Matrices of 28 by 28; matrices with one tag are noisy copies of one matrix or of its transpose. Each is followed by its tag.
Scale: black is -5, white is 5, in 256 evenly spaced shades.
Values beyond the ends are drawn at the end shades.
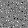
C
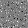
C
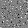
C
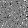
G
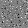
C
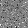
G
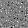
C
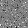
G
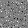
C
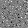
C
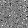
G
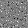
C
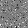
G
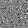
C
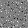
C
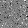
G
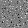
C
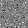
G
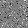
G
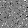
G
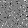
G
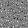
C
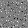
C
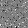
G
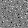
C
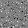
C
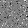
G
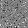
G
